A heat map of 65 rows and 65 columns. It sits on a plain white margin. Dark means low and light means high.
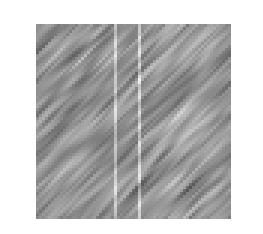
Average level on the scale: 60%. Odd lines: columns 27 and 35. Grain: diagonal, up to the right. Mirror symmetry: none.
